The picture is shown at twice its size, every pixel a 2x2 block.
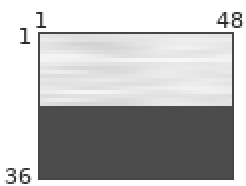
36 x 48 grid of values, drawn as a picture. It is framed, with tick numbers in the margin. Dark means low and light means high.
It is made of 2 by 1 panels. Panel 1,1: very high, streaked across, faint in contrast. Panel 2,1: low, flat.
